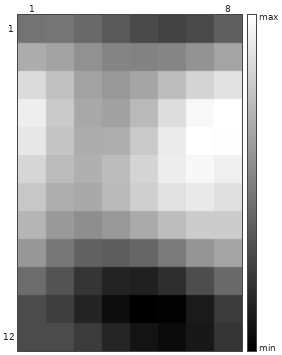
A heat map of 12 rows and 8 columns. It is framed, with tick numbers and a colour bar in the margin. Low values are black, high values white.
The middle right is the calmest part. The ninth with the lowest average is the bottom middle. The ninth with the highest average is the middle right.
